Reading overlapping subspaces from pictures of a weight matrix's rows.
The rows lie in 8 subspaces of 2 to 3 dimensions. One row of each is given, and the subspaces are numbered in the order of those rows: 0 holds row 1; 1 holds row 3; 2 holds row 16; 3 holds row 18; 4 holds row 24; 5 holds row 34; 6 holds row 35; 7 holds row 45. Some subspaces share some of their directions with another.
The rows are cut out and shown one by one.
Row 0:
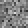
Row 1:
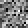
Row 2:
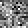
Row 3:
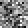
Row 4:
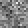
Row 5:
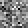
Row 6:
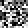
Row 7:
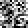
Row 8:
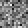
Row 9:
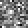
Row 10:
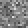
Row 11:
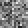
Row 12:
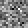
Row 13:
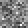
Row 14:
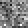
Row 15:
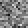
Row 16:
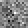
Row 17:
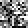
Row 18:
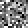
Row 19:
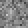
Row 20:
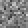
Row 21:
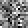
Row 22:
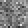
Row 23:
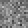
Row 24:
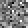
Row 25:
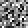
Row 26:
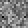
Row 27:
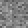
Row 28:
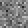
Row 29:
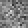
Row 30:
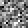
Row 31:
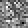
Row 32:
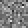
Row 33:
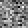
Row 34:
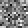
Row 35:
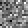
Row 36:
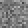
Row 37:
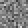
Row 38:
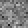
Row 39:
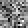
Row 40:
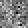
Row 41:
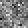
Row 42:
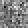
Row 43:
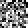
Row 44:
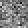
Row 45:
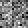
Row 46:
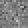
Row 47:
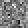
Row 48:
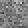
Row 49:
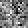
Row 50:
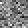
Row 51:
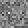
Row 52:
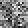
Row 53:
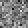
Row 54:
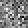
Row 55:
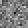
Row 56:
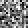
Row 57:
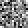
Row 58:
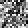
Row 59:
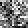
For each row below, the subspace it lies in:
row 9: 0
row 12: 1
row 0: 0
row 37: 7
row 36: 3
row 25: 2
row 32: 4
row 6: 1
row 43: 4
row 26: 2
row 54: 2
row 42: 3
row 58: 0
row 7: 0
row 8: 7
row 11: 7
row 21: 5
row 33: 3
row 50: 3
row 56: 3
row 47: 3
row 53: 7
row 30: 1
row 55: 5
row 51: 2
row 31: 2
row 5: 1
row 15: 3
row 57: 7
